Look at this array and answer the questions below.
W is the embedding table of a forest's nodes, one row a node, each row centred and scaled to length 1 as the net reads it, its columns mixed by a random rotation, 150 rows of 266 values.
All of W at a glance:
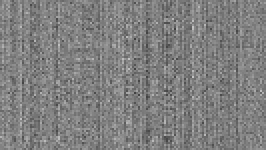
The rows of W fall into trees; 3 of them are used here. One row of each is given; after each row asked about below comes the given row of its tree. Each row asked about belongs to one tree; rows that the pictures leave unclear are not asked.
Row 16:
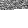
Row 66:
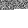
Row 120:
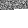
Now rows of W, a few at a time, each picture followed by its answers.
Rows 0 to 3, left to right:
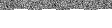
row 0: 66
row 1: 16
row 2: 120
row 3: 16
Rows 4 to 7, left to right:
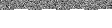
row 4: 66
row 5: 16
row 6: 66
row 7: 16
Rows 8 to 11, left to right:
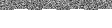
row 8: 16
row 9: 66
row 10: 16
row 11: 66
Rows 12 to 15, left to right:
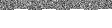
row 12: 66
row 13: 16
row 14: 66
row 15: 16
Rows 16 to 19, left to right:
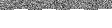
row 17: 120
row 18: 66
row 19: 66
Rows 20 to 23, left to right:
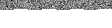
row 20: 66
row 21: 66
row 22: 16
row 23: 16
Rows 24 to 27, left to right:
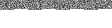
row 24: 66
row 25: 120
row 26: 66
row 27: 66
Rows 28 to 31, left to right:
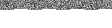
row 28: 66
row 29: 66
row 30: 16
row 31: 66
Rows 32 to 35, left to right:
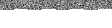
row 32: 66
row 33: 16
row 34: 16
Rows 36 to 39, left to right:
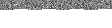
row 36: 120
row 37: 66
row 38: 16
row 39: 120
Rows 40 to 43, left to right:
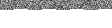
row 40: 16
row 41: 16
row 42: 16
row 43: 66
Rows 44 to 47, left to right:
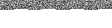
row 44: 16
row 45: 16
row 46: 16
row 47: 16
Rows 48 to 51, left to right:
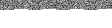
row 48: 66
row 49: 16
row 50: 66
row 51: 16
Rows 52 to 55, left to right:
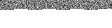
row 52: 120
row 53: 66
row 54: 66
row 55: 16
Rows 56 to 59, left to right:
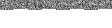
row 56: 16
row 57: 66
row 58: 120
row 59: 120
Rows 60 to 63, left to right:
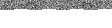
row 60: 16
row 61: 66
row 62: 16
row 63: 66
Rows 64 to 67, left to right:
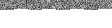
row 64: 120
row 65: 66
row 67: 66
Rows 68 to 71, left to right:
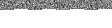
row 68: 120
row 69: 120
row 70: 66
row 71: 66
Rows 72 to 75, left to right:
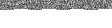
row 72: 120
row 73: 66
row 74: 16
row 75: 66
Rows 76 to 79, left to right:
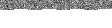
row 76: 66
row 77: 66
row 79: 16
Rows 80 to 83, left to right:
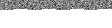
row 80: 16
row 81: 16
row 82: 16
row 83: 16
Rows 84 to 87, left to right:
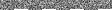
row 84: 66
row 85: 16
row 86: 66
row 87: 120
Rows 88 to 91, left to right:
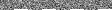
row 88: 66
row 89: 16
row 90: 16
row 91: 16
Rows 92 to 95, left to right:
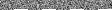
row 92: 120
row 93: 120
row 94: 16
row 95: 16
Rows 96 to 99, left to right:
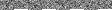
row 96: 66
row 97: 66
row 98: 66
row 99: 16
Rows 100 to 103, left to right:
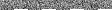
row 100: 16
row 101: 120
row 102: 120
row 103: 66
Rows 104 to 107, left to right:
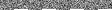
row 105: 66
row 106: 66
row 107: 16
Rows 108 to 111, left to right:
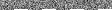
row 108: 16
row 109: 16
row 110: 120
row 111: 66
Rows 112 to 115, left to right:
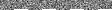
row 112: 66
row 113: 16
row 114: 66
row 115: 16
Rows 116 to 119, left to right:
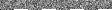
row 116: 120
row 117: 66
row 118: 66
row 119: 16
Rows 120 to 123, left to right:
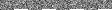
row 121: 66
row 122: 120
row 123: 66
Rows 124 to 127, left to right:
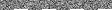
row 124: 66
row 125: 16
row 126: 16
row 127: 66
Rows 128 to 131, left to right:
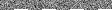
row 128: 120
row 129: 66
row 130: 66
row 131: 66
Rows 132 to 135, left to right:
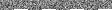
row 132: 66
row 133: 16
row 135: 66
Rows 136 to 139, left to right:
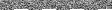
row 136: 16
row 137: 16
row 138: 16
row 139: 16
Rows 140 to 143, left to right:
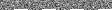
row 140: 16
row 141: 16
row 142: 16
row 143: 66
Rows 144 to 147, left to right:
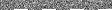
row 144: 66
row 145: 120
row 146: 120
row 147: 16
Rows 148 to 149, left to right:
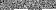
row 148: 66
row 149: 16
